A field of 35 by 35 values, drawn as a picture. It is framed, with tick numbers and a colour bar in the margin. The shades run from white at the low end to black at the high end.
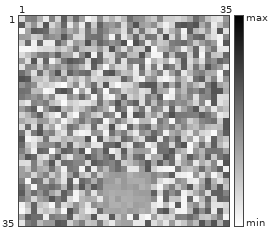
Histogram: flat. Odd rows or columns: none. Mirror symmetry: none. Slope: none. Stripes: none. Calmest part: bottom middle. Seam: none. Odd patch: calmer, in the bottom middle.
